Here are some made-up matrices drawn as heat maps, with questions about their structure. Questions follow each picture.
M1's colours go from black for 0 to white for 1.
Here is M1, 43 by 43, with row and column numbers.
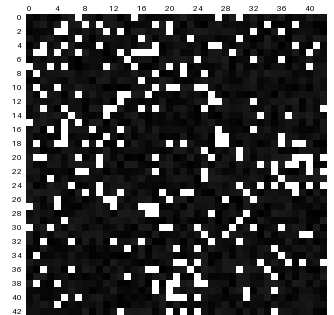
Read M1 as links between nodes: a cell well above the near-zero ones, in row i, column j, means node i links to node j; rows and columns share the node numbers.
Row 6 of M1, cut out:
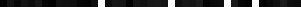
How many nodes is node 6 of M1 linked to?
4
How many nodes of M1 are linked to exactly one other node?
2
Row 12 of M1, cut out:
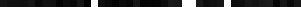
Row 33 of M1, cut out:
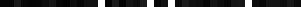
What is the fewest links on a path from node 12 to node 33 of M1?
4
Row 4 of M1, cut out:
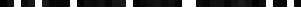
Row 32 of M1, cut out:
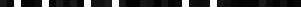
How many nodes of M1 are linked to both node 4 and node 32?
2
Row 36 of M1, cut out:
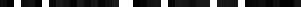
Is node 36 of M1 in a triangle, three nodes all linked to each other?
no
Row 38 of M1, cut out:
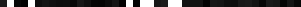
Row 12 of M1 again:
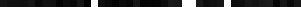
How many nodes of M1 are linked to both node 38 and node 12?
0
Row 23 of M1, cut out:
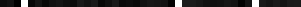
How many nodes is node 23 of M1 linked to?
3
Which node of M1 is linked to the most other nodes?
node 18
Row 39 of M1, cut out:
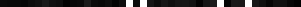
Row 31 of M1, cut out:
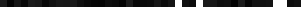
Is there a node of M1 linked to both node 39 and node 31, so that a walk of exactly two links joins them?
no
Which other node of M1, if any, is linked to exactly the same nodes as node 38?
node 10
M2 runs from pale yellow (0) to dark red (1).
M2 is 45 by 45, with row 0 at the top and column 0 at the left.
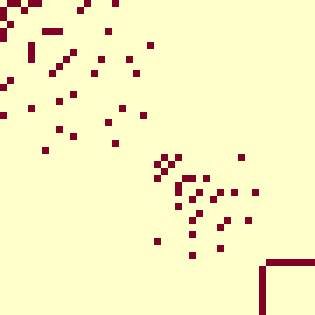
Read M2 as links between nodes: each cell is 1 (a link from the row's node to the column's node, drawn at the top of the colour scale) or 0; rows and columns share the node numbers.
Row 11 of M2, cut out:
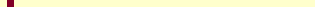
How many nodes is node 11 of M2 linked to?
1
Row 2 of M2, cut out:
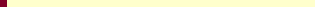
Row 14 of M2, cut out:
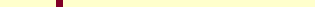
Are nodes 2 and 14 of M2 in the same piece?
yes
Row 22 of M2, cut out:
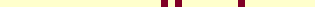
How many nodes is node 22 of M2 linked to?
3
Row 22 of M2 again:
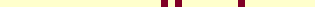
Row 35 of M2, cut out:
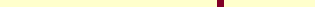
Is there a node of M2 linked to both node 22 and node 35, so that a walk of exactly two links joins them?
no
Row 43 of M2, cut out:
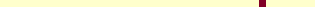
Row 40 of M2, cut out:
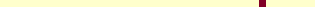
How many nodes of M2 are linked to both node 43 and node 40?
1
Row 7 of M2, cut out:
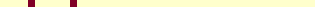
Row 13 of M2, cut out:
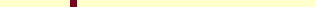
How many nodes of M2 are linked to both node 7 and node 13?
1
